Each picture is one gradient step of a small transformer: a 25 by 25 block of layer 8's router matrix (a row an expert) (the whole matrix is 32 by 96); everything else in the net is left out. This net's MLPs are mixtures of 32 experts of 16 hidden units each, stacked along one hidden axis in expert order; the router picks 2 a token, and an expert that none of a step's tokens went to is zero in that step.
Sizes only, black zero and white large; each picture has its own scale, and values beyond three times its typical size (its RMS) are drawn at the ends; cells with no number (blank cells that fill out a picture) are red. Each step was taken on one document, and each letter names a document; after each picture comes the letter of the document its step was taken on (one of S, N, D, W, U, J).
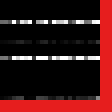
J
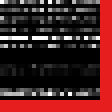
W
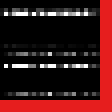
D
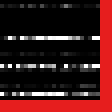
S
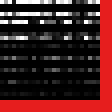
W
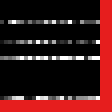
J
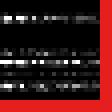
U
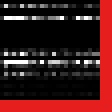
U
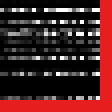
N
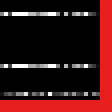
D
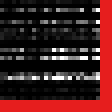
N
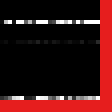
J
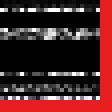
N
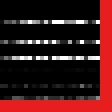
J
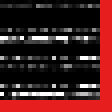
S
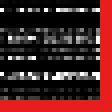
N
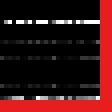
J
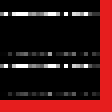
D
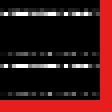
D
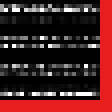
W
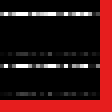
D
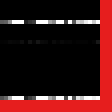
J
